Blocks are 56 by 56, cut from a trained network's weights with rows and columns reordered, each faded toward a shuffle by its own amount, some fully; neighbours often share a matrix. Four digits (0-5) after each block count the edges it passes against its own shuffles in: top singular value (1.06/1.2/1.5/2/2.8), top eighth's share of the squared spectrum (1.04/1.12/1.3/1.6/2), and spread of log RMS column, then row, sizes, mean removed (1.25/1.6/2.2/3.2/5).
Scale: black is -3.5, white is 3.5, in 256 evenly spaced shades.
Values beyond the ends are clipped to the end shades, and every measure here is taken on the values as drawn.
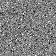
0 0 0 0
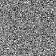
2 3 1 1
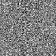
2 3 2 1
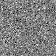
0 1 0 0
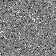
0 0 0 0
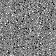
0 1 0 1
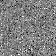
0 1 0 0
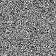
2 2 0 1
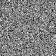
0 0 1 0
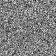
2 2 0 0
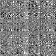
3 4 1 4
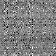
2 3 3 1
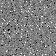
0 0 0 0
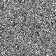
1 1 0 0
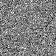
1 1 0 0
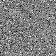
0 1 0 0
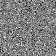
1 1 1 0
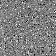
1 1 0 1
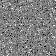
0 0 0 0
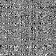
2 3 0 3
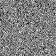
1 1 0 0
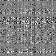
3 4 0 4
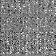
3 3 0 3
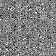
2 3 0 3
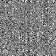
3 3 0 2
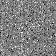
1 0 0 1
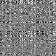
3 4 0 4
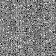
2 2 0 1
